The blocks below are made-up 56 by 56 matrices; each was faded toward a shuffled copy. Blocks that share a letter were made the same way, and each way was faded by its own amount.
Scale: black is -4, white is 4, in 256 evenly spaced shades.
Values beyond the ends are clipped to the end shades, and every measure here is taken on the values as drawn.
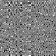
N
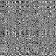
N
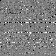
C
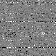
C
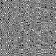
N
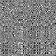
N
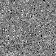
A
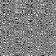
N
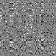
N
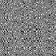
N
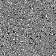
A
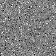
A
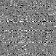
C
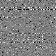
C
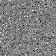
A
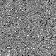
A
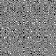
N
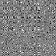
N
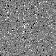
A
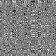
N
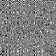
N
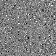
A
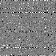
C
